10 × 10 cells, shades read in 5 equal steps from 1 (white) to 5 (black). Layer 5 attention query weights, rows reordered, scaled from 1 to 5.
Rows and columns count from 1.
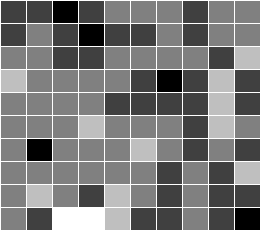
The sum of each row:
36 37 32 33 34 29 33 31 32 31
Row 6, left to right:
3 3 3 2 3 3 3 4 2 3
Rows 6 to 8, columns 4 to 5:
2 3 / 3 3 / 3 3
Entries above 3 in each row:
5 6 3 4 5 1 3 2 4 5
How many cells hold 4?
33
